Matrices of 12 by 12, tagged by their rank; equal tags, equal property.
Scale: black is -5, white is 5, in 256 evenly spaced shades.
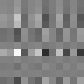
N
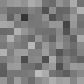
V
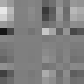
N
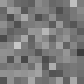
V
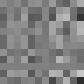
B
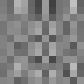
B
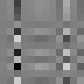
N
